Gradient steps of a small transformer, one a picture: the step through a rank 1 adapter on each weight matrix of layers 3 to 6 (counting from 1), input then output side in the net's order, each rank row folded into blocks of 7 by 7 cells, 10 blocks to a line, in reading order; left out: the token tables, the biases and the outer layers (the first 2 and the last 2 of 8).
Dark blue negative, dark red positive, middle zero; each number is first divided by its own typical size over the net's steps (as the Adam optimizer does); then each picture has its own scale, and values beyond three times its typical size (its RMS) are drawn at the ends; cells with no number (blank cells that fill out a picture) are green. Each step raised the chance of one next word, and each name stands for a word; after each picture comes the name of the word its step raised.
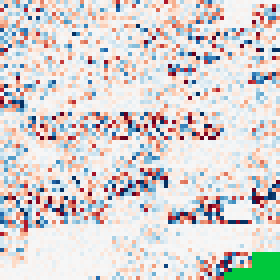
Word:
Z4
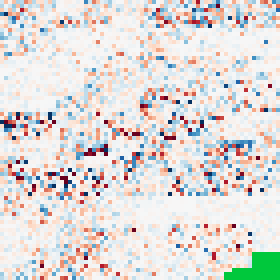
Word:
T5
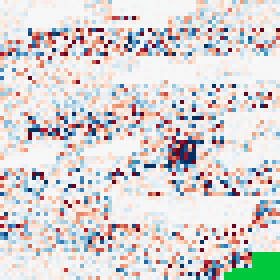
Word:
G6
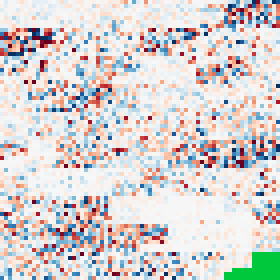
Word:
G6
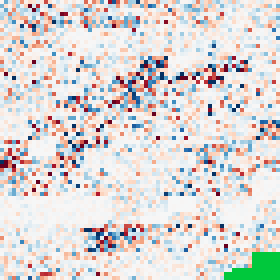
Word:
T5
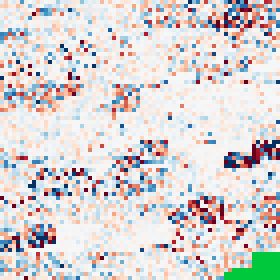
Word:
Z4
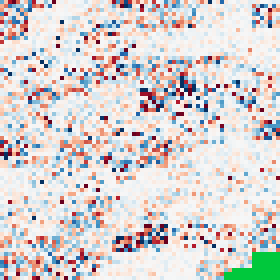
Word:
Z4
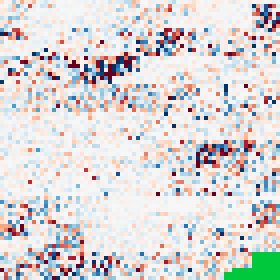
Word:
G6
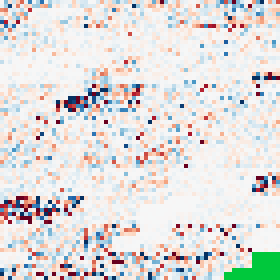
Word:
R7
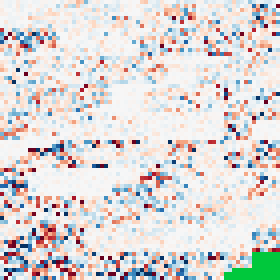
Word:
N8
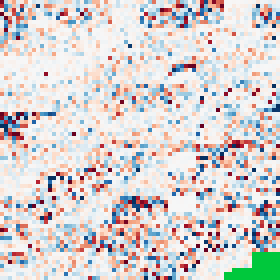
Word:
G6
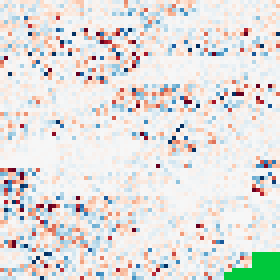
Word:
N8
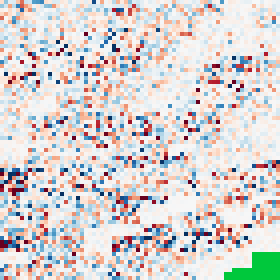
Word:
Z4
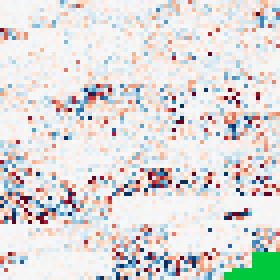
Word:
R7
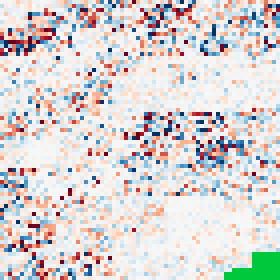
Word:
T5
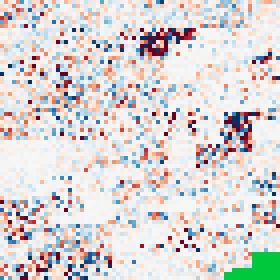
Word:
G6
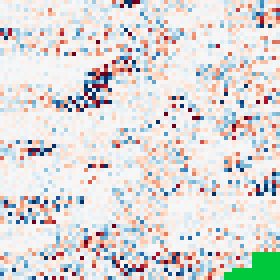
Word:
R7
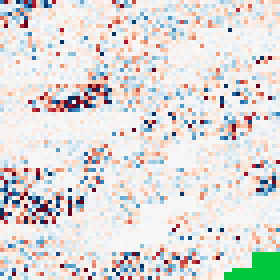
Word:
R7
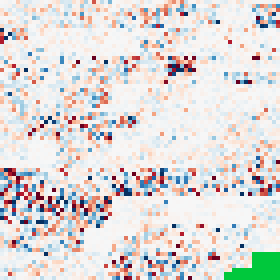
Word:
N8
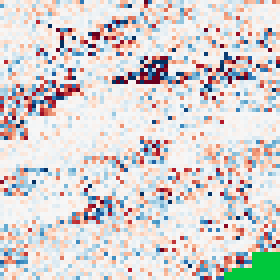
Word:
Z4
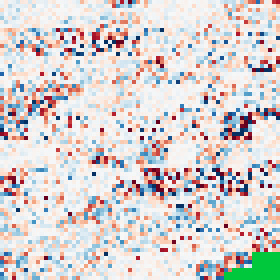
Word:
Z4
